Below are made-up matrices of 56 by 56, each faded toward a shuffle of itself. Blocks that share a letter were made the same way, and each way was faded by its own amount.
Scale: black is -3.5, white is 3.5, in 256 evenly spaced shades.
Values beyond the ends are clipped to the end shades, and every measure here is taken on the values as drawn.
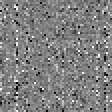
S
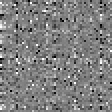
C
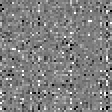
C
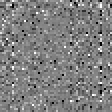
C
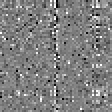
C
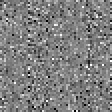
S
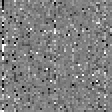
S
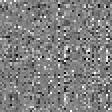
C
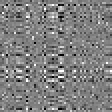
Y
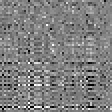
Y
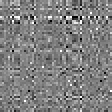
Y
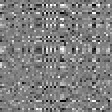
Y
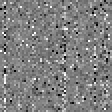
S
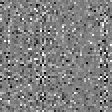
C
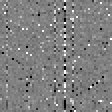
C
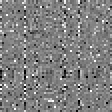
C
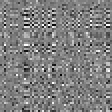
Y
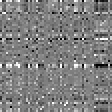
Y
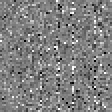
S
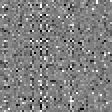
C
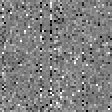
S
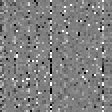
C
